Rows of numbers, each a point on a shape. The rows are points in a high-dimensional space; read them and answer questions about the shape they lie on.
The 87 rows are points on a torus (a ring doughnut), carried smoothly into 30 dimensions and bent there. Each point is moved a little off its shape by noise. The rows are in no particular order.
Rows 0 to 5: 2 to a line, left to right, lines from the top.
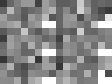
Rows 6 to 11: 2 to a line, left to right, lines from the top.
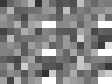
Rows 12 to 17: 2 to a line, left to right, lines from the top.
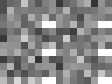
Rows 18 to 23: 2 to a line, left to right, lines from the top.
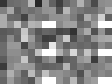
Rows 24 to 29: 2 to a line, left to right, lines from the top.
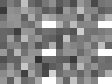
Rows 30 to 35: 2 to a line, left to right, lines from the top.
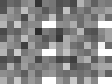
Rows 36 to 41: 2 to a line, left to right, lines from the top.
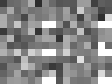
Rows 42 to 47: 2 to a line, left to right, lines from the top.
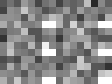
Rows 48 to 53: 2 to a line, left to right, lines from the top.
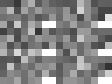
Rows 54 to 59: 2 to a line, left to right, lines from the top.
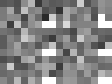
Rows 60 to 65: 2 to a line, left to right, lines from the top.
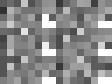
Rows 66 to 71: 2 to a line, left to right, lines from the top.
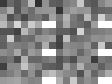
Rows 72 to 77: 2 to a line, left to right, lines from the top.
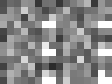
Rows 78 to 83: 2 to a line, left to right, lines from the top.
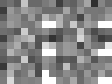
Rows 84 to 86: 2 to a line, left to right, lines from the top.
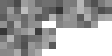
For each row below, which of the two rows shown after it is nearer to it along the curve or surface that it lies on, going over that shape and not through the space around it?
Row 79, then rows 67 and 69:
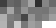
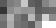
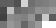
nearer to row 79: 69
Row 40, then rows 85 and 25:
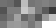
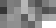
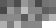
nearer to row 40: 25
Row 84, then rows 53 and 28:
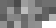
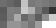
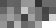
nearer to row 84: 53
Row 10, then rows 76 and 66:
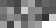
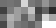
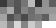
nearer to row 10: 66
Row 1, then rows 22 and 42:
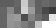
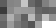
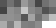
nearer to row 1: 42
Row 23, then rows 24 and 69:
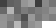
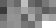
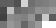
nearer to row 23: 69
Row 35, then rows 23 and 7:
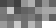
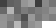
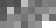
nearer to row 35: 7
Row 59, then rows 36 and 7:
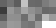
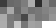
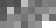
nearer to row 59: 7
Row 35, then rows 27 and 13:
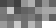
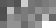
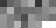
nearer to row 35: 27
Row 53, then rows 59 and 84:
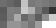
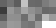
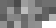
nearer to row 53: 84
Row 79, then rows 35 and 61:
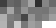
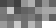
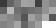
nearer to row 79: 61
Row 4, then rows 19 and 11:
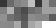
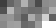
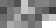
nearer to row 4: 19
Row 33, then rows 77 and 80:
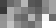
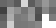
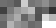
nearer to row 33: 77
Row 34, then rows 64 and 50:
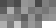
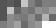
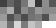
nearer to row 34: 64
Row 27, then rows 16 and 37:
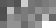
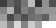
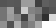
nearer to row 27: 16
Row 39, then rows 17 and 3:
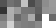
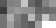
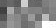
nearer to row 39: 17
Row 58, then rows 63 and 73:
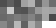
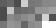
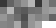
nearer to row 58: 63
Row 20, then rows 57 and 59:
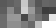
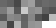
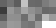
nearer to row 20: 57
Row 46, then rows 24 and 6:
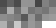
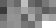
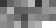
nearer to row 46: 6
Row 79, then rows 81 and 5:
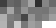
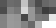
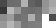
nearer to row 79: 81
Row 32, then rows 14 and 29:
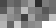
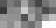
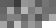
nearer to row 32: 14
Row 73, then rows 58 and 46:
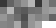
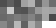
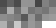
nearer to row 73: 46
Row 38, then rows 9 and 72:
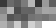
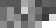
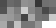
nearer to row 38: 72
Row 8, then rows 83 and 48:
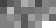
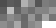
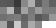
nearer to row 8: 83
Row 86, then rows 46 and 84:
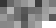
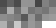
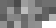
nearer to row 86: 46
